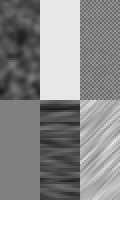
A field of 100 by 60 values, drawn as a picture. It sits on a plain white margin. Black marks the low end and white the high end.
The table splits into 2 rows of 3 panels. Panel 1,1: low, blotchy. Panel 1,2: very high, flat. Panel 1,3: middling, checkered. Panel 2,1: middling, flat. Panel 2,2: low, streaked across. Panel 2,3: high, slanting up to the right.
